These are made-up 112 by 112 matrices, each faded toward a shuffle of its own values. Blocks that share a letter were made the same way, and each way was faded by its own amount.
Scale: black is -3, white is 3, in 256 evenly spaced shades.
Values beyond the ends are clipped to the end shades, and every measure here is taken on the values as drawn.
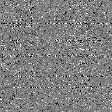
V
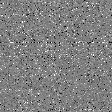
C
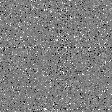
C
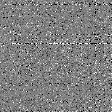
V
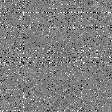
V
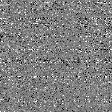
V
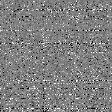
V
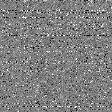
V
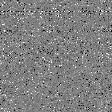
C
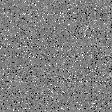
C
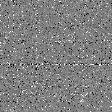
C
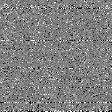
V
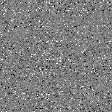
C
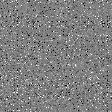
C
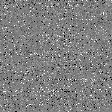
C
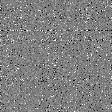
C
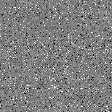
C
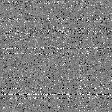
V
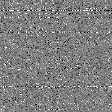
V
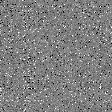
C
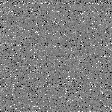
C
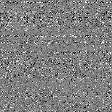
V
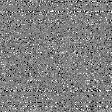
V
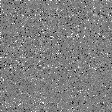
C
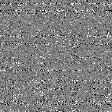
V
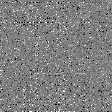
C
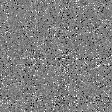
C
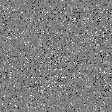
C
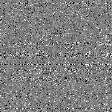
V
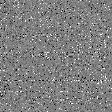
C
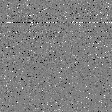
C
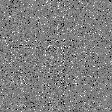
C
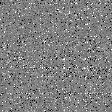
C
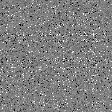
C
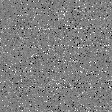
C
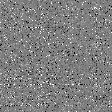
C
